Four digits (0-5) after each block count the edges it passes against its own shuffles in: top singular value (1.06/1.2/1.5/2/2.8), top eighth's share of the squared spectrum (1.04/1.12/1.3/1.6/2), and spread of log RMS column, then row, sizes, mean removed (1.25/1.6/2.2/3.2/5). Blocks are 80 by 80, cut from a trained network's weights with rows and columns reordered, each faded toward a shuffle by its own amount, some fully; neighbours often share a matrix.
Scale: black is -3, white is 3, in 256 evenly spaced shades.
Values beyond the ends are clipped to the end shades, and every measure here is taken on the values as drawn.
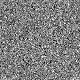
0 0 0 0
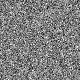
0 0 0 0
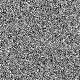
0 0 0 0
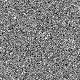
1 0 0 0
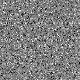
3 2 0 2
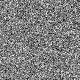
0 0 0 0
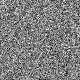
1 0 0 0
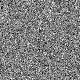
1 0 0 0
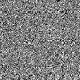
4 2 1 2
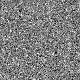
1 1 0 0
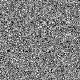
3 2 0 1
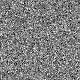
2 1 0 0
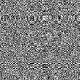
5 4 2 3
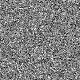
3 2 0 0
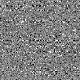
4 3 1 3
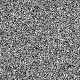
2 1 0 0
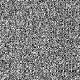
3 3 0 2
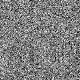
2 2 0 0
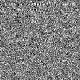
3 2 0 1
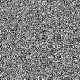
4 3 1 2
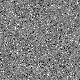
2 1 0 1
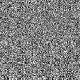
3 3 0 2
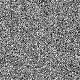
1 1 0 0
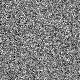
1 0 0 0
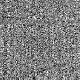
3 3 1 2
